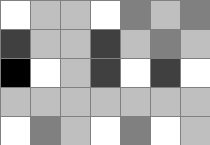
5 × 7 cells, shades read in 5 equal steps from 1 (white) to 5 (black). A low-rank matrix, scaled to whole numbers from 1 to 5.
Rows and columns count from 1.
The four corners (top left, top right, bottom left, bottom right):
1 3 1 2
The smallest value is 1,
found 8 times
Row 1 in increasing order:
1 1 2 2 2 3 3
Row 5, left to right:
1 3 2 1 3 1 2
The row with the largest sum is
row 2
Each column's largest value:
5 3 2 4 3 4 3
